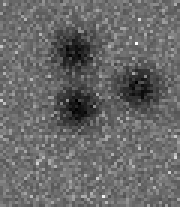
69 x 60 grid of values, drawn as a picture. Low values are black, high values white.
The centre is the ninth with the lowest average. On average the colour sits 40% of the way up the scale. There are three dips. The halves do not mirror each other. There are no regular stripes. There is no overall slope.
